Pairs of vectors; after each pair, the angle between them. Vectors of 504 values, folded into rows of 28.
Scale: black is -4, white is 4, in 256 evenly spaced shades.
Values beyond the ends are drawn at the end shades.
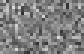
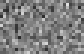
nearly opposite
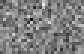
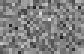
partly aligned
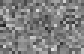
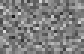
orthogonal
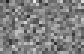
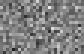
orthogonal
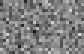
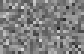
partly aligned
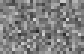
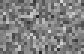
orthogonal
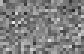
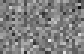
partly aligned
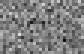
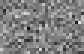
partly aligned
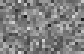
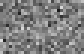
partly aligned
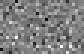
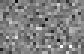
nearly parallel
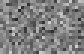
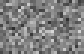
nearly opposite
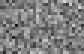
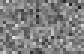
nearly opposite
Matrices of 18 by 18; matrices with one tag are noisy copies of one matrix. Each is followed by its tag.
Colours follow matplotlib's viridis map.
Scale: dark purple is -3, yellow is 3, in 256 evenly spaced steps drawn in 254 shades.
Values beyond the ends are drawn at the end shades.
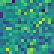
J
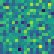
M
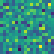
M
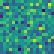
M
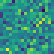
J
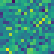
J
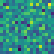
M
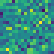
J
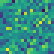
J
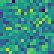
J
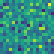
M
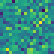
J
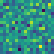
M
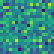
M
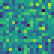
M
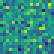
M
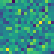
J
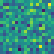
M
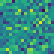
J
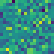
J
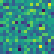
M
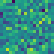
J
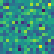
M
